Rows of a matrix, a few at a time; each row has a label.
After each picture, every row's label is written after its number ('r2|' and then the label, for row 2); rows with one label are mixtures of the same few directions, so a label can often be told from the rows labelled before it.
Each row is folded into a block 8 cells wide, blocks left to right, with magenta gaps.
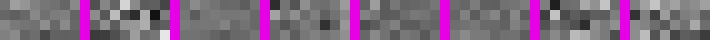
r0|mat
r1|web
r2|mat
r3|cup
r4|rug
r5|web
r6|mat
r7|mat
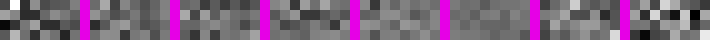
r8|rug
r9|rug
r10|mat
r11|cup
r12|rug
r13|web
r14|web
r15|web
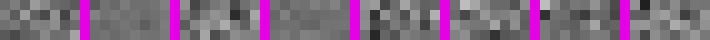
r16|web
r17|cup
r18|rug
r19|mat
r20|web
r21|mat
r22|cup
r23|rug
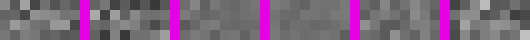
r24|cup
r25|mat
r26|rug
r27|web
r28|rug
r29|web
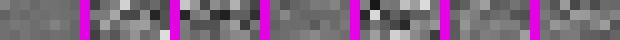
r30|cup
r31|web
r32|cup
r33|mat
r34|mat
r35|web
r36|cup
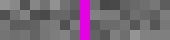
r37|cup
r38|mat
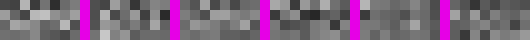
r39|cup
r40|web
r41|cup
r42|cup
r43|cup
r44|mat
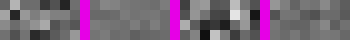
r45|mat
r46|mat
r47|rug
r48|cup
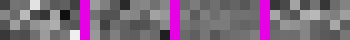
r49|web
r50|web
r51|mat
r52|cup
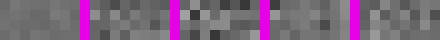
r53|rug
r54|mat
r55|mat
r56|cup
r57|web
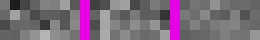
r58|mat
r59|web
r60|web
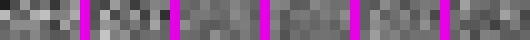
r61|cup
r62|web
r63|rug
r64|web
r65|web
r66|rug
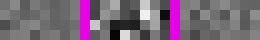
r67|rug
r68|rug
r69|web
